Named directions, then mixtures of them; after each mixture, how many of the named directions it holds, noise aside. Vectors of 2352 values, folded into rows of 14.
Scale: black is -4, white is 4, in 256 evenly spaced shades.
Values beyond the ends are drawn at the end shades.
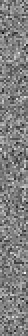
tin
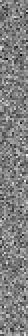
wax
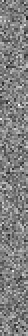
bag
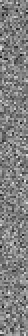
one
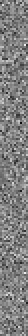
two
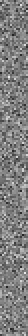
two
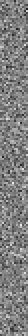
three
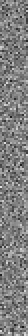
two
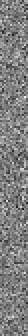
two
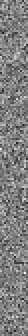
one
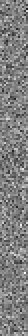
three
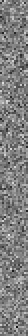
three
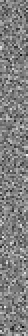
two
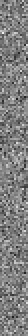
one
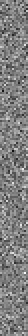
three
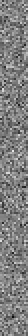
two
